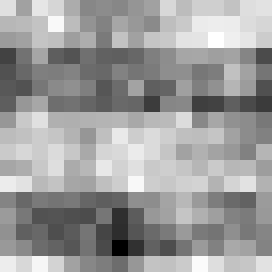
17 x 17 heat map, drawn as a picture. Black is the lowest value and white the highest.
Stripes: horizontal, repeating 2 times. Grain: streaks across. Average level on the scale: 60%. Ninth with the lowest average: bottom middle.
